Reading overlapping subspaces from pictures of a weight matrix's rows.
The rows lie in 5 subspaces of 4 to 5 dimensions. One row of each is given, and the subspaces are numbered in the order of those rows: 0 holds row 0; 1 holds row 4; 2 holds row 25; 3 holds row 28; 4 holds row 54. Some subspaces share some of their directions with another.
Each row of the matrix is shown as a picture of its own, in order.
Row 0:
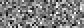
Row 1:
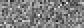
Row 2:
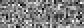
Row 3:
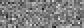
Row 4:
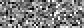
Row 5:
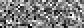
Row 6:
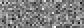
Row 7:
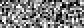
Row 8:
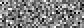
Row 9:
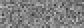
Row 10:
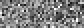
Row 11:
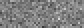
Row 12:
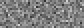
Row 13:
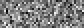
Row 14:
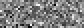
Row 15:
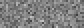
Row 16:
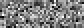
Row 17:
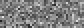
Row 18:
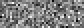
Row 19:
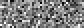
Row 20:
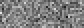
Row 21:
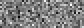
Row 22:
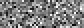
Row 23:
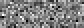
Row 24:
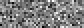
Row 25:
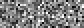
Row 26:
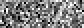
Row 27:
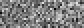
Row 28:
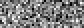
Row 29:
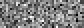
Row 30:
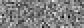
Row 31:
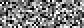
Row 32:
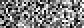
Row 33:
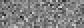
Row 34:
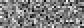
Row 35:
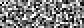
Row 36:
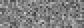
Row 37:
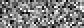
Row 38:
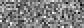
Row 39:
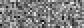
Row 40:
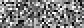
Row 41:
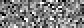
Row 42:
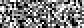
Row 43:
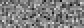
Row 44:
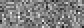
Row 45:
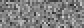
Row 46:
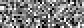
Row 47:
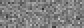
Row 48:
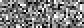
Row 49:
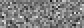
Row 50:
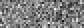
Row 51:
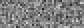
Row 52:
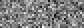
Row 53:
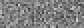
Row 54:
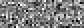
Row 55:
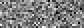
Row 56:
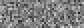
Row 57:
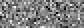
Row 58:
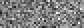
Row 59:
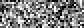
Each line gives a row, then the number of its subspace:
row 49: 0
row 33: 0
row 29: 2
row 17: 0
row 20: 1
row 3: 4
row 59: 3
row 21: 3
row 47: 4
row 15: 2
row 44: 3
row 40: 0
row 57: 1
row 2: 4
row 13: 3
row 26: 3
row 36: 2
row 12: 3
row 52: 4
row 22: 0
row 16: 0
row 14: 0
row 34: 3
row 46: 2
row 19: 2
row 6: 4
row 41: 0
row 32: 3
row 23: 0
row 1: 2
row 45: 1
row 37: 3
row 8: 1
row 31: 1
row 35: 3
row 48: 4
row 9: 2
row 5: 0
